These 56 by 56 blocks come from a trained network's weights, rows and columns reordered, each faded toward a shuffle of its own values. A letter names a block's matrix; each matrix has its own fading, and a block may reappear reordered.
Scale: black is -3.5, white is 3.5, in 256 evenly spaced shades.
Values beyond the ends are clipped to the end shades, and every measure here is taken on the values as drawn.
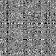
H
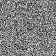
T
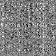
H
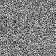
T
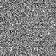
T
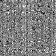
H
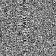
T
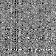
H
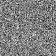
T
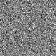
T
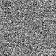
T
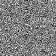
T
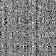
H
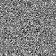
T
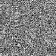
T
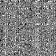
H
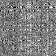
H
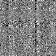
H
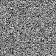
T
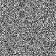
T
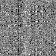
H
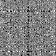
H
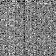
H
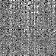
H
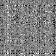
H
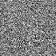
T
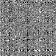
H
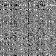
H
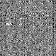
H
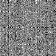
H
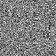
T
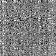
H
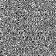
T
